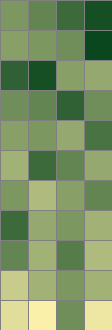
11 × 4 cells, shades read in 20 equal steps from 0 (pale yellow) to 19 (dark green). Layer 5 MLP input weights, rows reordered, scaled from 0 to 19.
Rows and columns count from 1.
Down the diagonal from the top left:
10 10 9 11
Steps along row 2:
up up up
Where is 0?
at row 11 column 2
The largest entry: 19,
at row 2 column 4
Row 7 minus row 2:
1 -4 -2 -7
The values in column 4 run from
1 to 19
